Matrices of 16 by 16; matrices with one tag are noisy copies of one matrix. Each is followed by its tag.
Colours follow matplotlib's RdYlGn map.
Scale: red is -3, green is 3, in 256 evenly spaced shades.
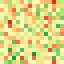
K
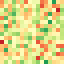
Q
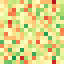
K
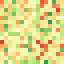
Q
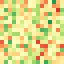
Q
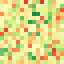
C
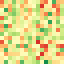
Q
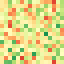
K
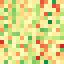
Q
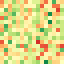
Q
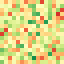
C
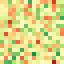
K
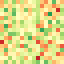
Q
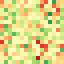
Q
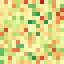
C
